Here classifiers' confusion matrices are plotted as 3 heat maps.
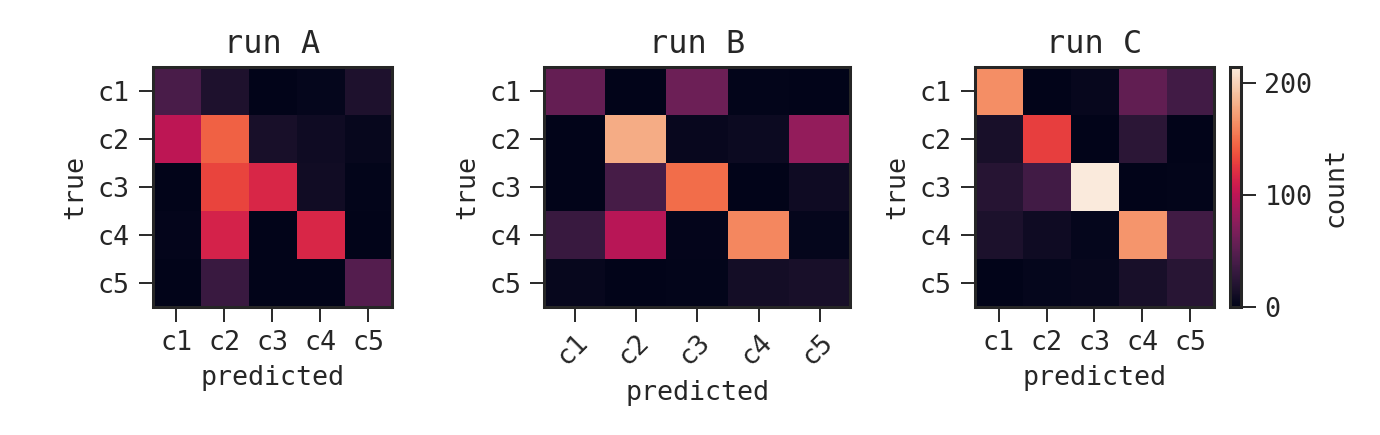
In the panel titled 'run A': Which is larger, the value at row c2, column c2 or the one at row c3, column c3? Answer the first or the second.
the first
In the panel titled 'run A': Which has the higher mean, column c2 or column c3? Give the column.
c2
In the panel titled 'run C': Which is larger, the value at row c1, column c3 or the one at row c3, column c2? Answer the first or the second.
the second
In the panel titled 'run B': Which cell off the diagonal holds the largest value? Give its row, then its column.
c4, c2
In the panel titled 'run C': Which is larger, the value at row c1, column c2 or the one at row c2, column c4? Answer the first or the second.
the second
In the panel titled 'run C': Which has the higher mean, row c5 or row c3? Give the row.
c3
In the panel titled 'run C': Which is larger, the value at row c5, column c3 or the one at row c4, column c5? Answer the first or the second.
the second
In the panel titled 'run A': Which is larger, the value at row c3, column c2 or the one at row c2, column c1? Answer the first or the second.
the first
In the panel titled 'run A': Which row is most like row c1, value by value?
c5
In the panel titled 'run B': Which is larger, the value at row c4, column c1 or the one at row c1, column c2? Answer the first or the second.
the first
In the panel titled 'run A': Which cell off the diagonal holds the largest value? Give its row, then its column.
c3, c2
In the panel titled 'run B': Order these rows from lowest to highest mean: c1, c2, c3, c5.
c5, c1, c3, c2
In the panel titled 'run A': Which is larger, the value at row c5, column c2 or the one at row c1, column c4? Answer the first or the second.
the first
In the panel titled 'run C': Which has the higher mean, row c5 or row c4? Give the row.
c4
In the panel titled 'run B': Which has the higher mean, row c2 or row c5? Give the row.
c2
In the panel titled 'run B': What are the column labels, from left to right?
c1, c2, c3, c4, c5
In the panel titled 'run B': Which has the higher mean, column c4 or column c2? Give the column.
c2
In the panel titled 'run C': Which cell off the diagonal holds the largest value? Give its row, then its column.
c1, c4
